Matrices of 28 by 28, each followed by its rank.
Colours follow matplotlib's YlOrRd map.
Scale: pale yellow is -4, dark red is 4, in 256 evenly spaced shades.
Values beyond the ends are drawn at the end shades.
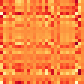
two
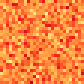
full rank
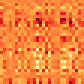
three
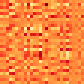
three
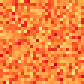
full rank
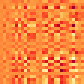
two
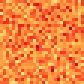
full rank
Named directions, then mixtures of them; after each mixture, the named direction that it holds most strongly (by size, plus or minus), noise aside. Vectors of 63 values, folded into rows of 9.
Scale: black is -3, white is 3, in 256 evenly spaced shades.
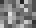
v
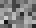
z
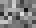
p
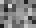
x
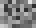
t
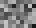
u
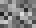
p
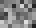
v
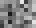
v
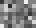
x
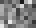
v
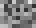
t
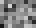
x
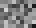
u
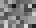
u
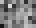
x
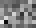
z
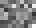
u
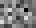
p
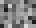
x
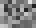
t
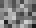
v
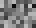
u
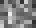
v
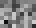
z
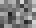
v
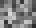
v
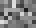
p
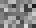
u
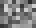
t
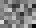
z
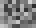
t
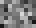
x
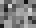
x
